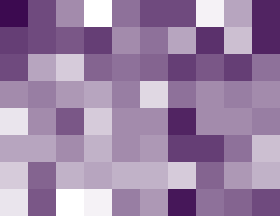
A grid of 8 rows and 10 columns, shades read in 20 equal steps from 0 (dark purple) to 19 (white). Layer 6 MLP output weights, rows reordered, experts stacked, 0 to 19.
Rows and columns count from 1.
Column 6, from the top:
5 8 7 16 10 11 13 11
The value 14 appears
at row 2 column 9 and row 6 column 10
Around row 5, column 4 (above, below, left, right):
12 13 6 10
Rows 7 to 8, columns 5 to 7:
13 13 15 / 9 11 1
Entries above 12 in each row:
2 1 1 1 2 2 6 3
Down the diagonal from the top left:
0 5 15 12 10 11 15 8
